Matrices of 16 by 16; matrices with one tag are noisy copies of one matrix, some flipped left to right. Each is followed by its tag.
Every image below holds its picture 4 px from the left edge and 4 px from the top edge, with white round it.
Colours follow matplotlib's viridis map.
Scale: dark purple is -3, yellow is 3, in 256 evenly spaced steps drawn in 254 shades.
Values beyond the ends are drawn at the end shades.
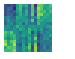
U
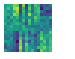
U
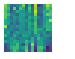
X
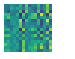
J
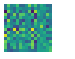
J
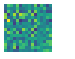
J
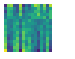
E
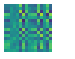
J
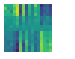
U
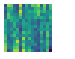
E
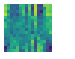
X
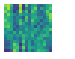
X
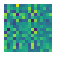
J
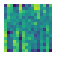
E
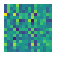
J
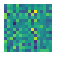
J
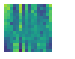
X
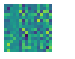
J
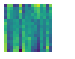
E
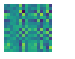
J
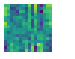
X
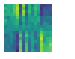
U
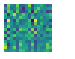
J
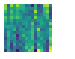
E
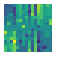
U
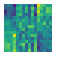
U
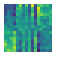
U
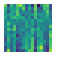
E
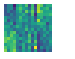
U
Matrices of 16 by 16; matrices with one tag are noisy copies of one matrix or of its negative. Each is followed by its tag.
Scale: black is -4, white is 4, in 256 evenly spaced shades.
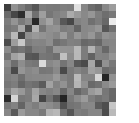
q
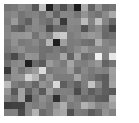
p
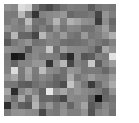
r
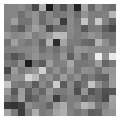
p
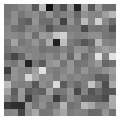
p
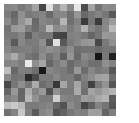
p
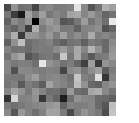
q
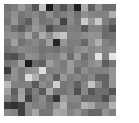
p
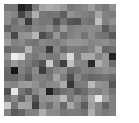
r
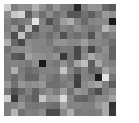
q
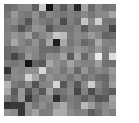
p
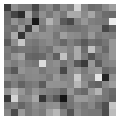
q
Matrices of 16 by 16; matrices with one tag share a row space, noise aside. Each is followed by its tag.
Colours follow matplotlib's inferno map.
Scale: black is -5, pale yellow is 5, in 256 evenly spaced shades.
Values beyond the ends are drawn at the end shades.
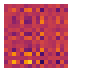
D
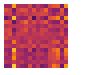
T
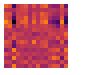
T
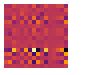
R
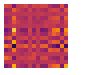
T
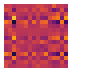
T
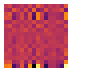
R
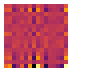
R
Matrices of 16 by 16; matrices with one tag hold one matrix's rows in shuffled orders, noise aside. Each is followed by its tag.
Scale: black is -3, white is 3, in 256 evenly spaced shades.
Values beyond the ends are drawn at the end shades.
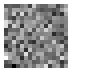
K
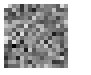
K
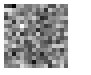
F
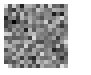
K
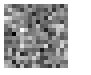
F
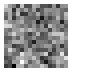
F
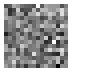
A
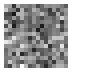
F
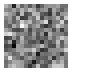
F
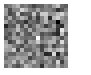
A
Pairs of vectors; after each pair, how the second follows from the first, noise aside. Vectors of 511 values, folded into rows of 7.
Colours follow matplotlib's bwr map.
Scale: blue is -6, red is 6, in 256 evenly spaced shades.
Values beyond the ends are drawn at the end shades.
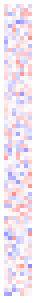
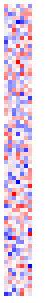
scaled up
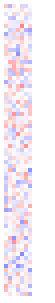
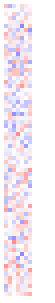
sign-scrambled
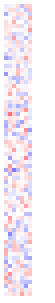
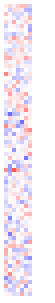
sign-scrambled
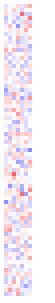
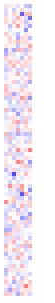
negated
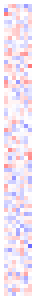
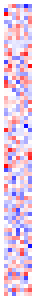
scaled up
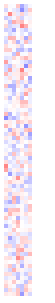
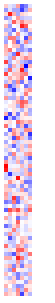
scaled up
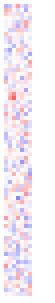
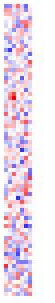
scaled up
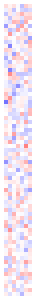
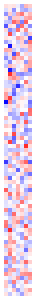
scaled up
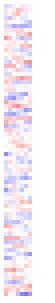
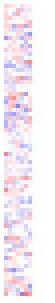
sign-scrambled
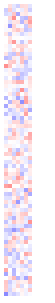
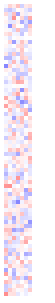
sign-scrambled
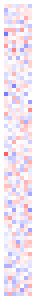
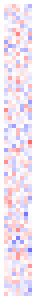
shuffled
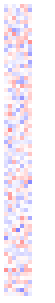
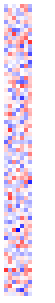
scaled up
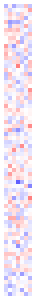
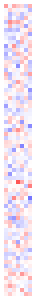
negated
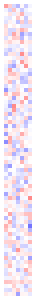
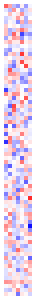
scaled up
